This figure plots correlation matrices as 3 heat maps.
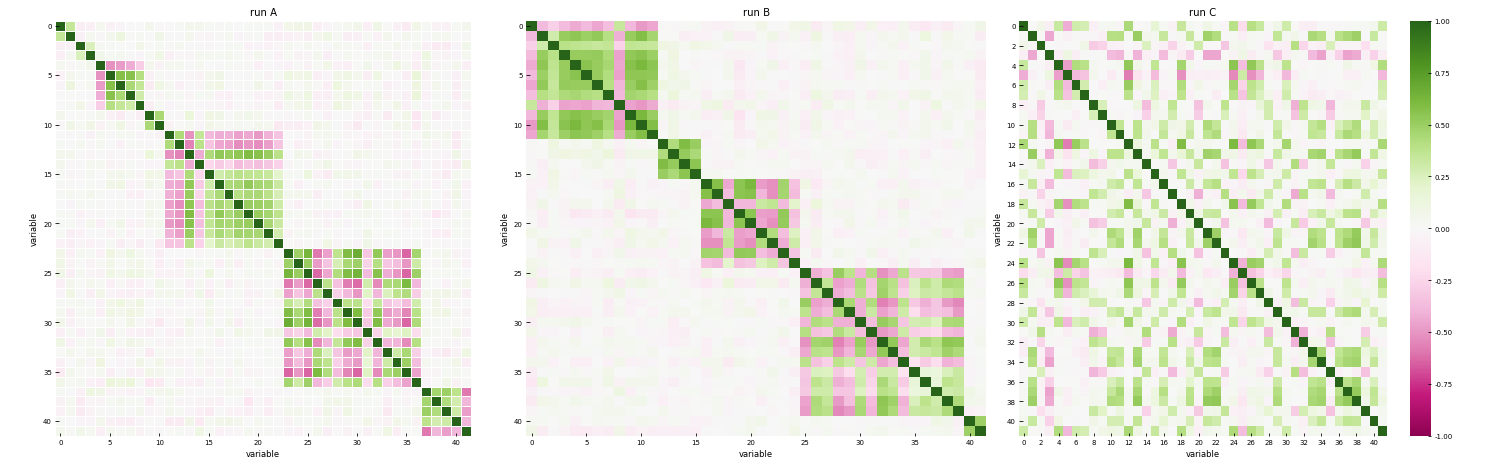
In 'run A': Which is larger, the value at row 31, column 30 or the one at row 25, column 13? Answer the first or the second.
the second
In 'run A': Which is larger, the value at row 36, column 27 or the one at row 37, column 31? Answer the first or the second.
the second
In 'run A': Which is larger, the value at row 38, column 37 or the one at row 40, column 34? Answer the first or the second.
the first
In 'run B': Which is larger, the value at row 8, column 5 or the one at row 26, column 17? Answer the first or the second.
the second
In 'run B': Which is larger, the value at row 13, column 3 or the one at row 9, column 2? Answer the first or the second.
the second
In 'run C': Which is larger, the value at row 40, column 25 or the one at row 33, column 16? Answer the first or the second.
the second
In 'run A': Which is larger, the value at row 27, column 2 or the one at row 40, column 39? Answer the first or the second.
the second
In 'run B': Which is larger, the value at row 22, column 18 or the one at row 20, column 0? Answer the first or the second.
the first
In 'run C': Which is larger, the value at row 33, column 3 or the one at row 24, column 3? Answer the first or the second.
the second
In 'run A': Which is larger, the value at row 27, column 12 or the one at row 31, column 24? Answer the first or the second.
the first
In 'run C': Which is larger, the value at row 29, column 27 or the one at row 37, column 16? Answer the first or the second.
the second
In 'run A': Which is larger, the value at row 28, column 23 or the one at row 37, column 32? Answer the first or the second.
the first
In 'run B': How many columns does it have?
42
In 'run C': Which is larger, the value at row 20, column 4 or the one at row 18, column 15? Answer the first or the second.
the second
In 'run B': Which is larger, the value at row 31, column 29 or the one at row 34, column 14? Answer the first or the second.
the first
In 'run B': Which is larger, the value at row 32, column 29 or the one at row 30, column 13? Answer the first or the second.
the second
